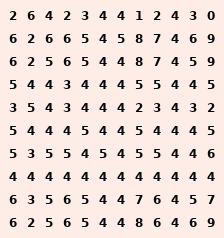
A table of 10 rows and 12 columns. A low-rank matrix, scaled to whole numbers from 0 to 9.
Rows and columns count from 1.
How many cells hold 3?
9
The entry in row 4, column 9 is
5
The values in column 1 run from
2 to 6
